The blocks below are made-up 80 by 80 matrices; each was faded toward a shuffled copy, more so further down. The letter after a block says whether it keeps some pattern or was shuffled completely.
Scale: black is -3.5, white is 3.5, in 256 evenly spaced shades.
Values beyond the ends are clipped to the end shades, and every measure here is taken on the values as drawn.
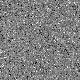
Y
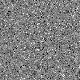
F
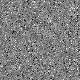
F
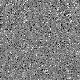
F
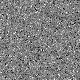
Y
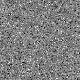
F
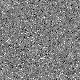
Y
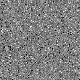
F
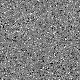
Y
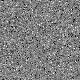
Y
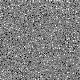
F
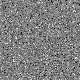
Y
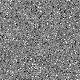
F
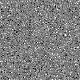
F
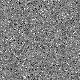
Y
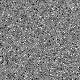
Y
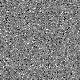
F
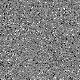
F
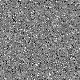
F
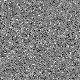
F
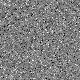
Y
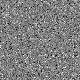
F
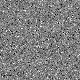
Y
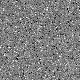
Y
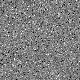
Y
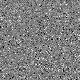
F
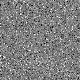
Y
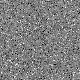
Y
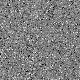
Y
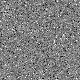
Y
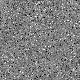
Y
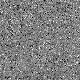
F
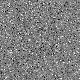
Y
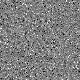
F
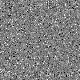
F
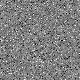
Y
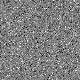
F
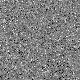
Y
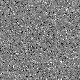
F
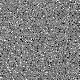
F
